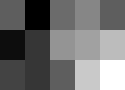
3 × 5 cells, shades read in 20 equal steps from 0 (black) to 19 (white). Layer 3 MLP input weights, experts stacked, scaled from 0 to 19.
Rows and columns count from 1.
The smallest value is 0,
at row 1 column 2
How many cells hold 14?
1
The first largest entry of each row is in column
4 5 5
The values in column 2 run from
0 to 4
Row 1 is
7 0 8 10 7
